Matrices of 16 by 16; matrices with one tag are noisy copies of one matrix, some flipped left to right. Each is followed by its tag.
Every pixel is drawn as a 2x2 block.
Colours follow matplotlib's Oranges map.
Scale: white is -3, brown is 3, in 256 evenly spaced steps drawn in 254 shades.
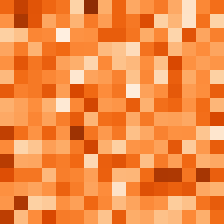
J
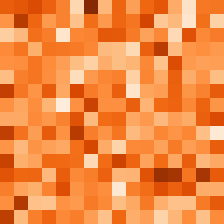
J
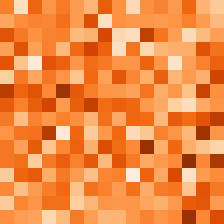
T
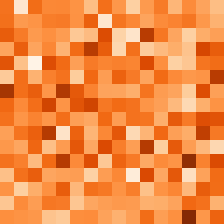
T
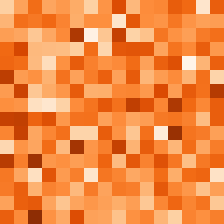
T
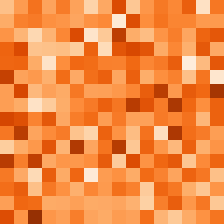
T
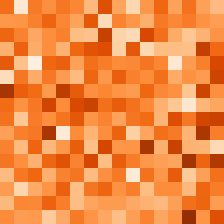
T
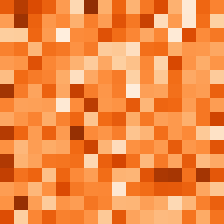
J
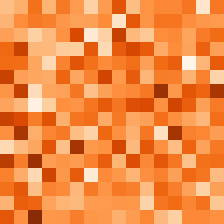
T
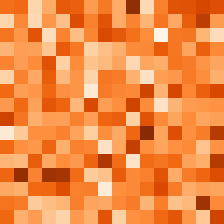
J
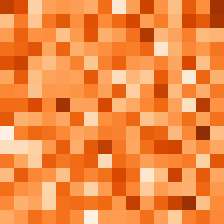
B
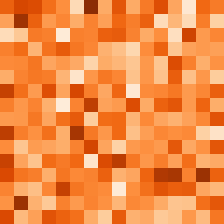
J
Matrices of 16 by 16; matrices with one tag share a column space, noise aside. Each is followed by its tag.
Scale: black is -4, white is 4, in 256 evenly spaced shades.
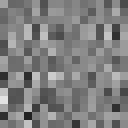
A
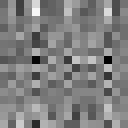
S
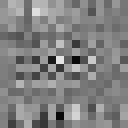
S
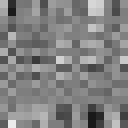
S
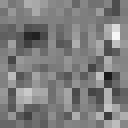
A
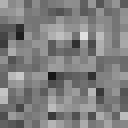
A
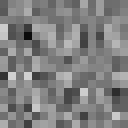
A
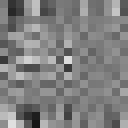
S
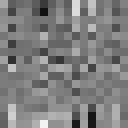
S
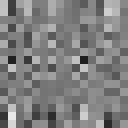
S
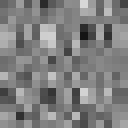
A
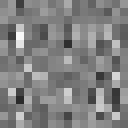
A
